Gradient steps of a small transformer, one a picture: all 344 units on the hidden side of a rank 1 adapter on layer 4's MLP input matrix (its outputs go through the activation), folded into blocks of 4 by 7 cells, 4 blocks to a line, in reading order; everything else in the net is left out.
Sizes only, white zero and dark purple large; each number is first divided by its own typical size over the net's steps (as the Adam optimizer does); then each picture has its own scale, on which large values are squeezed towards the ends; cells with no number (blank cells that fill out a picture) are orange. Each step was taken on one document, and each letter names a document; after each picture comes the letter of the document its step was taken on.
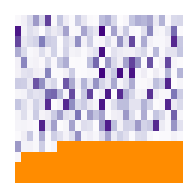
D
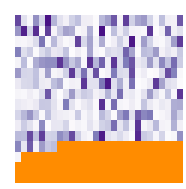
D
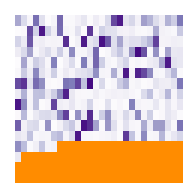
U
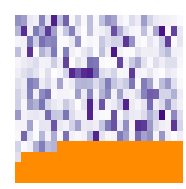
D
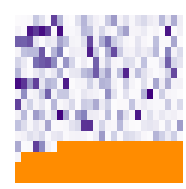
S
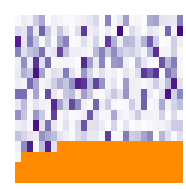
U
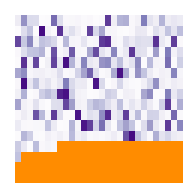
S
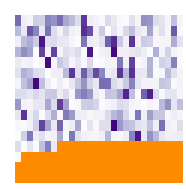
D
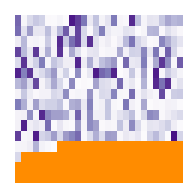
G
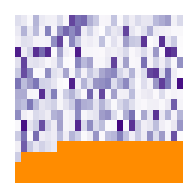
G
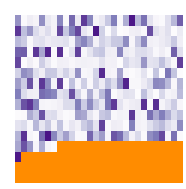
G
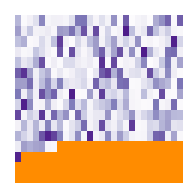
G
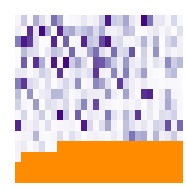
S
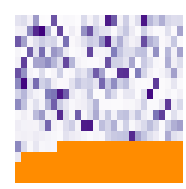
S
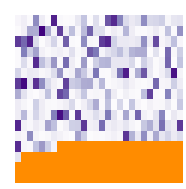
S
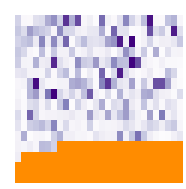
D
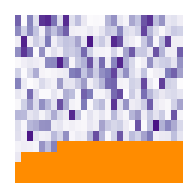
D
